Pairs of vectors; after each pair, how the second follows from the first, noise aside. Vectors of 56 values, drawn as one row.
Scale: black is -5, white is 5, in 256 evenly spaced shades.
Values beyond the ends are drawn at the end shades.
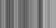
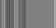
partly zeroed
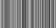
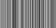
wrapped around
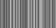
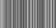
wrapped around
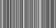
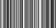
scaled up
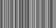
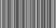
wrapped around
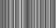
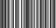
scaled up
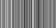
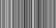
copied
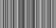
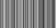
wrapped around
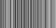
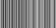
wrapped around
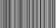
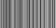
copied
